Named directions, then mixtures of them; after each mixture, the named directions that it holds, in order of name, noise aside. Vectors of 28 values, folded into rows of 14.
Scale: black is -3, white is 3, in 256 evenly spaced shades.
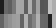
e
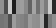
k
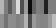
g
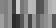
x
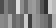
e, g, x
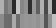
g, k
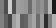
k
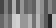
e, x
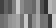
e, g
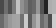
e, g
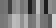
e, g, x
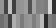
k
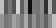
g, k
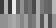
e, k, x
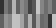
e, x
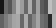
e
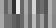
g, k, x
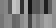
g, k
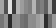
k
